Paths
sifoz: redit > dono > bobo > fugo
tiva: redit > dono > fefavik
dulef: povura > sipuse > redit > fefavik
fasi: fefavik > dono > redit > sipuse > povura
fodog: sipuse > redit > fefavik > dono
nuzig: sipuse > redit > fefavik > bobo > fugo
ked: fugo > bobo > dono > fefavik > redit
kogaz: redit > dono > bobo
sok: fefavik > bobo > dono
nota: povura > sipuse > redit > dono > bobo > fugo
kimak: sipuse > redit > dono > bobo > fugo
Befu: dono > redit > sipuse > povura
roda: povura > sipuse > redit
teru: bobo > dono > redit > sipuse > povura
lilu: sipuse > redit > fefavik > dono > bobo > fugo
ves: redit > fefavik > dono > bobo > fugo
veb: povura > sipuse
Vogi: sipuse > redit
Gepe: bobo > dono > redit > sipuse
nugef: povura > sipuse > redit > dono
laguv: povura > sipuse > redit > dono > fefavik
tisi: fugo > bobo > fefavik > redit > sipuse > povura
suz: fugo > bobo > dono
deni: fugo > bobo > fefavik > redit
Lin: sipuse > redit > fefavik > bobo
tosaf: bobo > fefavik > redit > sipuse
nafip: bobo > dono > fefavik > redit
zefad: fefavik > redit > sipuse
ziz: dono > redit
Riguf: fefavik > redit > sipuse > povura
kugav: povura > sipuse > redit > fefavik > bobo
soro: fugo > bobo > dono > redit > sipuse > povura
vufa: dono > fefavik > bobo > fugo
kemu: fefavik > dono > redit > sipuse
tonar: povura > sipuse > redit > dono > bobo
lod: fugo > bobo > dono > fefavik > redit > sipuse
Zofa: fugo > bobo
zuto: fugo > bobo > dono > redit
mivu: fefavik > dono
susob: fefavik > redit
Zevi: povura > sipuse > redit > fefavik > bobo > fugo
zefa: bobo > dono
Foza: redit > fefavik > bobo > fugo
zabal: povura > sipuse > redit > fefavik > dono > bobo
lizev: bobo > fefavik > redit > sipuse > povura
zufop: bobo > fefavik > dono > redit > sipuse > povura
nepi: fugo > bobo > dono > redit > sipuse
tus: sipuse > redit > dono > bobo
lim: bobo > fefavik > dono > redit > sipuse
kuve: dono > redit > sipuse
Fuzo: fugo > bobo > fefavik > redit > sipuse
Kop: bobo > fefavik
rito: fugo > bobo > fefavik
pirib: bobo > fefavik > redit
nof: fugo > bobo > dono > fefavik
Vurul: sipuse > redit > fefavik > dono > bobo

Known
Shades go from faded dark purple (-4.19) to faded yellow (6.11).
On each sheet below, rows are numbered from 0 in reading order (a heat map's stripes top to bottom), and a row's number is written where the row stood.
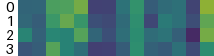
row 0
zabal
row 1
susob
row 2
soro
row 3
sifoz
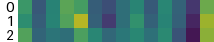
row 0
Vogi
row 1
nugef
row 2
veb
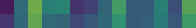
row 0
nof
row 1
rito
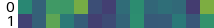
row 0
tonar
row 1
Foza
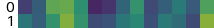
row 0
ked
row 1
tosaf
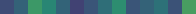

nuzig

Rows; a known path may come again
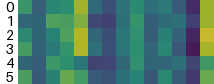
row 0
teru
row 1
zabal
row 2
fasi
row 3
Befu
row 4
kimak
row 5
Vogi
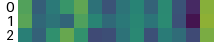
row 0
roda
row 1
veb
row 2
tosaf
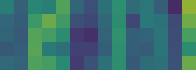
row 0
soro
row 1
susob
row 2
zuto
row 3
sifoz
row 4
Lin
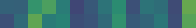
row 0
Fuzo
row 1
Kop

